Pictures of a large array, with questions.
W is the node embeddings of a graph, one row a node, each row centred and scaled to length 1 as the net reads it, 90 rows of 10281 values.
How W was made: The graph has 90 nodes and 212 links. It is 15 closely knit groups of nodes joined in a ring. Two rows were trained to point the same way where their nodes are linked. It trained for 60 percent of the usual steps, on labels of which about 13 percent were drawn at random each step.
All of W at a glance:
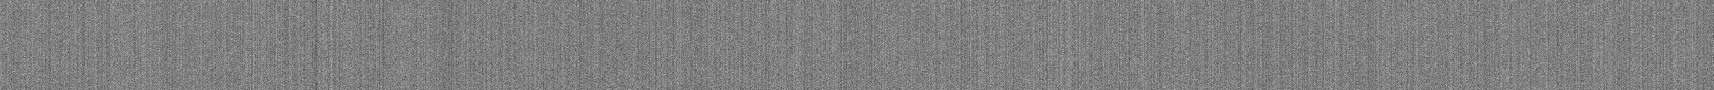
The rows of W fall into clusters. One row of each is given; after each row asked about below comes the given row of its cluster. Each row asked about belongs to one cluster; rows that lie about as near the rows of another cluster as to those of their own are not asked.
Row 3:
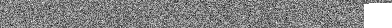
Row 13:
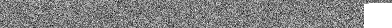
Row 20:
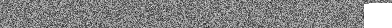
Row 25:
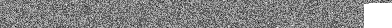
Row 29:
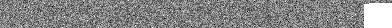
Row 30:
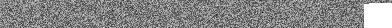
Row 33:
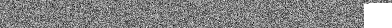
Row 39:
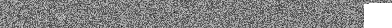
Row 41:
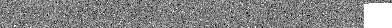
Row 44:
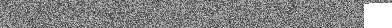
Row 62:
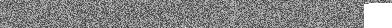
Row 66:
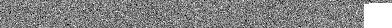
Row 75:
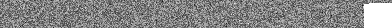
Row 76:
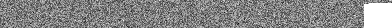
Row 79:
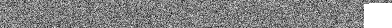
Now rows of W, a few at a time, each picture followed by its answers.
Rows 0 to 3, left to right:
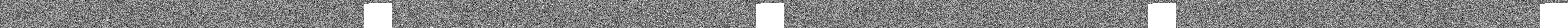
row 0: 76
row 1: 76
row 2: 41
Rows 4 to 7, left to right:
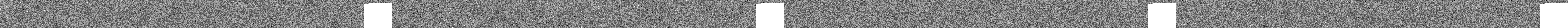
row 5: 25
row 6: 44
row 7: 30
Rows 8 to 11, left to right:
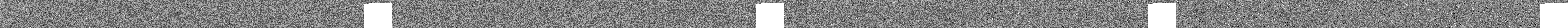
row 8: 30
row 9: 39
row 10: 62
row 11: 44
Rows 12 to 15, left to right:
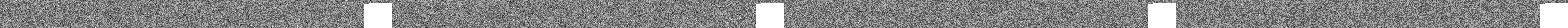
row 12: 75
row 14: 44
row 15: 29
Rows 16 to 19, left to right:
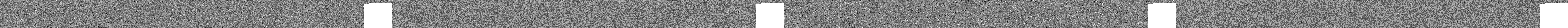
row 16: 20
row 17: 39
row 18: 79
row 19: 30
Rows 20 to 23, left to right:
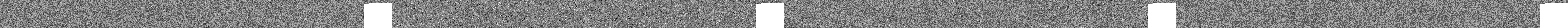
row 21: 13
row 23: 29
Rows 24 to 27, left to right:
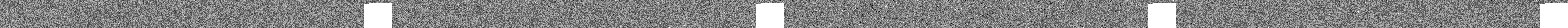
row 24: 13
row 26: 41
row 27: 75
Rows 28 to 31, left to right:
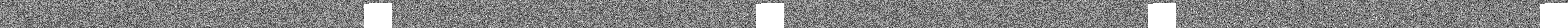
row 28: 79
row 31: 3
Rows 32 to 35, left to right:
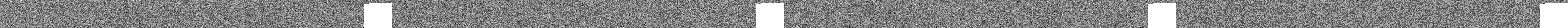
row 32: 3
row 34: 25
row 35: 39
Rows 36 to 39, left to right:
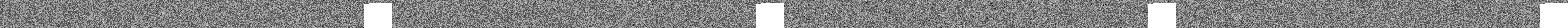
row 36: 75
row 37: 62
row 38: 39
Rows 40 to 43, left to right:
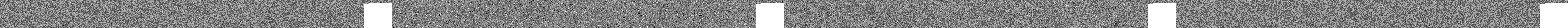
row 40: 33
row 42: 25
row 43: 30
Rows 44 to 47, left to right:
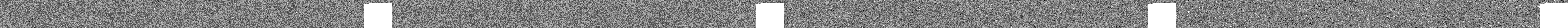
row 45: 41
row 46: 76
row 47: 33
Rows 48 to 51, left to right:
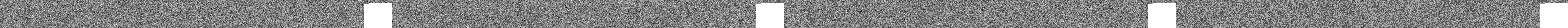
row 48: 20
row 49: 79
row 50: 20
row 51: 66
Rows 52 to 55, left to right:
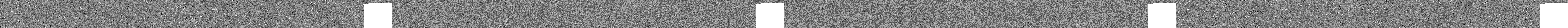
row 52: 3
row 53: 66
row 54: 29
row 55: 41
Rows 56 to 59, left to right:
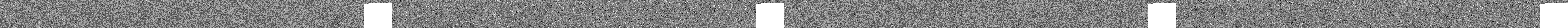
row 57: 79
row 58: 66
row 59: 44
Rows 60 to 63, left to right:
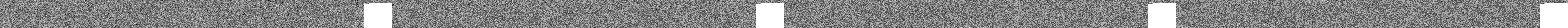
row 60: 66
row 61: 25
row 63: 62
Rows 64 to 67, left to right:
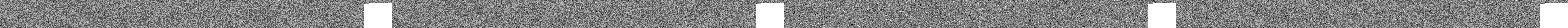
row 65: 25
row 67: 25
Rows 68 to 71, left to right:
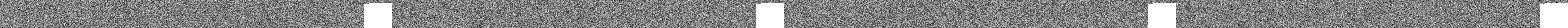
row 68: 3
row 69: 13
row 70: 13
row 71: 33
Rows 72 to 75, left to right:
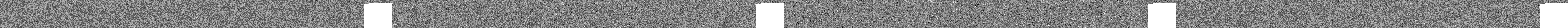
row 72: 62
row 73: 25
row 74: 39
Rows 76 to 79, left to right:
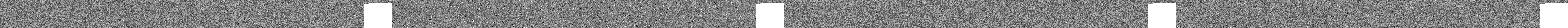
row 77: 41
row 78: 13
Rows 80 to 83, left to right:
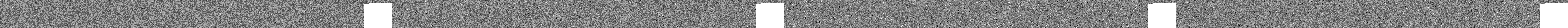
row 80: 75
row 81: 62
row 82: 44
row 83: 20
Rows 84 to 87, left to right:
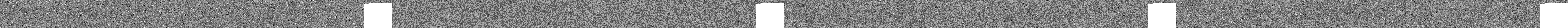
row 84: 41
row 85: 76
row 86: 29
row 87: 62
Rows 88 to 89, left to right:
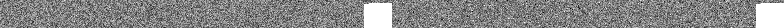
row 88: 66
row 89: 76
